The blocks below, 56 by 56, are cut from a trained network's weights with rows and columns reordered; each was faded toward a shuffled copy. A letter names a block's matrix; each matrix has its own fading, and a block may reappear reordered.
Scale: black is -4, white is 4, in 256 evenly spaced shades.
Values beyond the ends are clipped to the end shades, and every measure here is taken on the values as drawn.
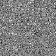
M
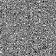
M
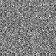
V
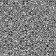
V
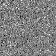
M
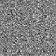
V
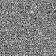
V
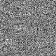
V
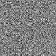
V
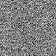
V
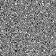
M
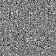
M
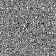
M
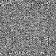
V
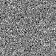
M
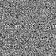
V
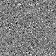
M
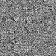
V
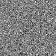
M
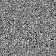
M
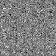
M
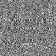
V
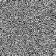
V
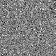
M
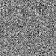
V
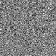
V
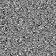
M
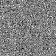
M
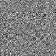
V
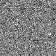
M
